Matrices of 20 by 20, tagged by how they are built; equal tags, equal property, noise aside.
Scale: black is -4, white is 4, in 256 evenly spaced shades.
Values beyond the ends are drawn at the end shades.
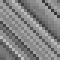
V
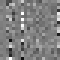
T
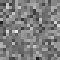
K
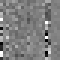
T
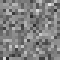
K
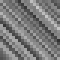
V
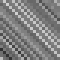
V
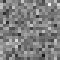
K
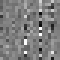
T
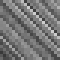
V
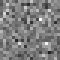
K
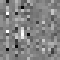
T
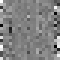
T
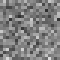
K
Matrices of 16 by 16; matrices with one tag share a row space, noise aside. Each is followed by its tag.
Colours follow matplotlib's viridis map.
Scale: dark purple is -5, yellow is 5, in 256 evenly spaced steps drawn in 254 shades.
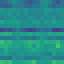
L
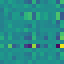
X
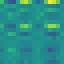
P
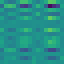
P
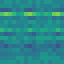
L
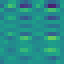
P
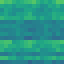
L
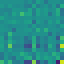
X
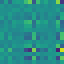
X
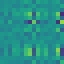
X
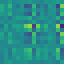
X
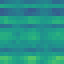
L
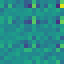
X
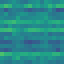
L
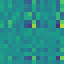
X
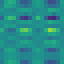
P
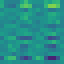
P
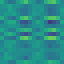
P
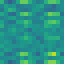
P
